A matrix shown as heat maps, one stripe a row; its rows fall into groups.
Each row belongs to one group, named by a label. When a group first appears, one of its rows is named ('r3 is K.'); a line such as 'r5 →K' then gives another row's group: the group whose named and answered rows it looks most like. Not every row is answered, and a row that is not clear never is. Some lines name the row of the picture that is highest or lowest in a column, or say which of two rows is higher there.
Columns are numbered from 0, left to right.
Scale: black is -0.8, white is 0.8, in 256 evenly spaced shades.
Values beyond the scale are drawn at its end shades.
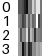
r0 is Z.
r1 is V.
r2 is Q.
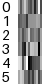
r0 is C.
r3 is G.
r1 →Z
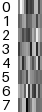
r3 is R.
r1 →R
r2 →Z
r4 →V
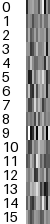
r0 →R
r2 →G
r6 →G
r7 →Q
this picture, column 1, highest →9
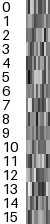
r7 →C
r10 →C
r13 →C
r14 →G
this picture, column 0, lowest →4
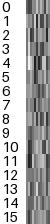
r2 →G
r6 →C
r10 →Q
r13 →V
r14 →Q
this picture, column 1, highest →4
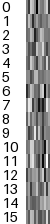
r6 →R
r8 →G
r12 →R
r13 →V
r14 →Z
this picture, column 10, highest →11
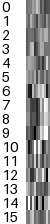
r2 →Z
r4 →C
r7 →Z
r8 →Z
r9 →Z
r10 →Q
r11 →Q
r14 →G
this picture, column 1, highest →14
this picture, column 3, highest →14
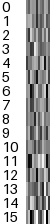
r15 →V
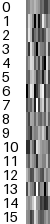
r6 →R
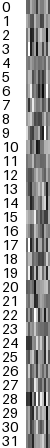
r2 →G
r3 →G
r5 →C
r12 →Q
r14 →V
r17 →G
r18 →C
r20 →Z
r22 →R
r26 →G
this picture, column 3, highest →7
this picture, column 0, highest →9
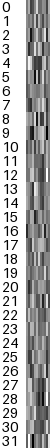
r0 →V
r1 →Q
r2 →V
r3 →Q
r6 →R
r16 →R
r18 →Q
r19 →V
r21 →C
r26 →V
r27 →C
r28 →C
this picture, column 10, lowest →9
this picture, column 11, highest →31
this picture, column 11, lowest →21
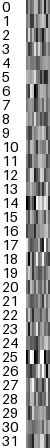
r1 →G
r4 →Z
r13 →C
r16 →Z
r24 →Z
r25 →R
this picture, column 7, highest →25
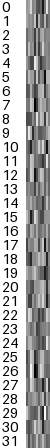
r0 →C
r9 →C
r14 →C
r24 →C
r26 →R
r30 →Q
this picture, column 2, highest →26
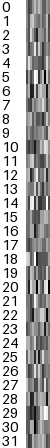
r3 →Q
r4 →C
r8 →C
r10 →Z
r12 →V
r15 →Z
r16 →R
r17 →Q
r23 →R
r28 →G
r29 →Z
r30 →R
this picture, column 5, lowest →20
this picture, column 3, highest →14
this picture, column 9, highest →29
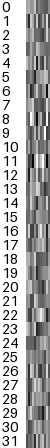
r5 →Z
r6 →V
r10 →V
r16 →G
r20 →C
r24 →Z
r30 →Q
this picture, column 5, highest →11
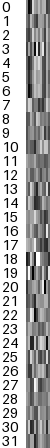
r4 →Q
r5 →Q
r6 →Q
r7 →C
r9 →R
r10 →Z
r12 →V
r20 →R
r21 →Z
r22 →R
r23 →C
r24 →G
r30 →G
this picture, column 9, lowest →20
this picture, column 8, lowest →7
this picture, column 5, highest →18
